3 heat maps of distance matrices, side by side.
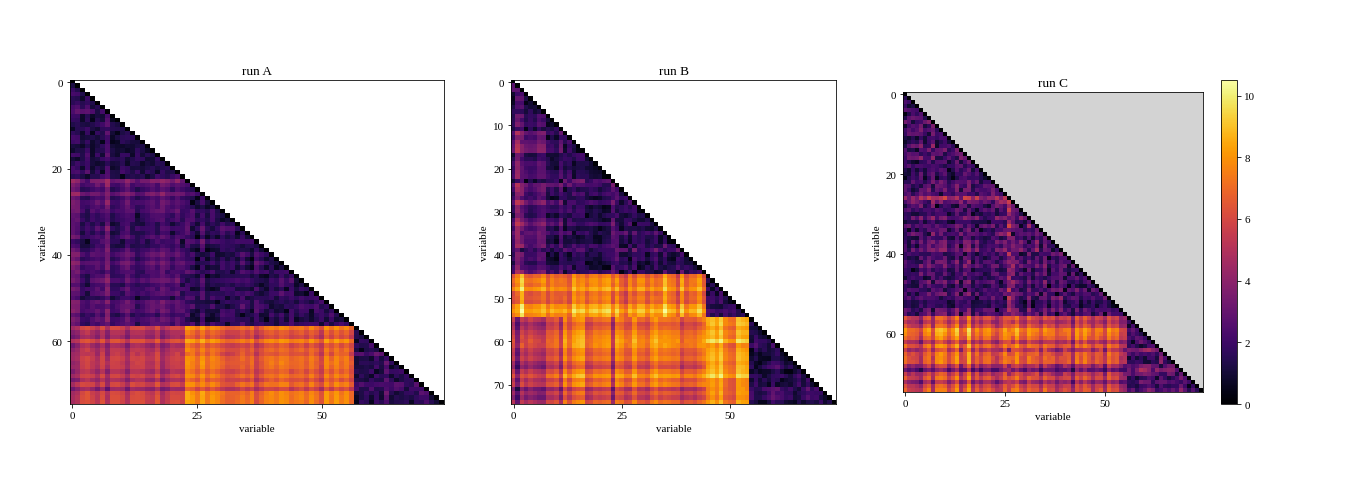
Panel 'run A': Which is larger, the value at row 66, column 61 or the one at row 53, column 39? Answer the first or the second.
the first
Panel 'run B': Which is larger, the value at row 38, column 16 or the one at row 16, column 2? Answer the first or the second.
the second
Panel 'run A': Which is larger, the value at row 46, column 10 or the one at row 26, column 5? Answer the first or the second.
the second
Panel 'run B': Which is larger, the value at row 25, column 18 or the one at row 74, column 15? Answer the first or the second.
the second
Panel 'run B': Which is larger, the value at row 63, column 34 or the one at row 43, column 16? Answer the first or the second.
the first
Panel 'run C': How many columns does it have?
75
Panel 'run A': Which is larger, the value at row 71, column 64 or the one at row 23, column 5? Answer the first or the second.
the second
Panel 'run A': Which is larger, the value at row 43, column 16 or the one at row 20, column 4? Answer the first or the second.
the first
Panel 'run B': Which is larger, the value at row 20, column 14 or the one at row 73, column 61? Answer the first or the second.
the second
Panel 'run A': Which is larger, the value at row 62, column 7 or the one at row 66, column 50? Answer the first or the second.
the second
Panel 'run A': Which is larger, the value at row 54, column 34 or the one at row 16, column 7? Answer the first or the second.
the second
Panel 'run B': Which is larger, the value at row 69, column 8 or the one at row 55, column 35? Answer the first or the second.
the second
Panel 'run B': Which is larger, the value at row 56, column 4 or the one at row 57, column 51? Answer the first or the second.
the second
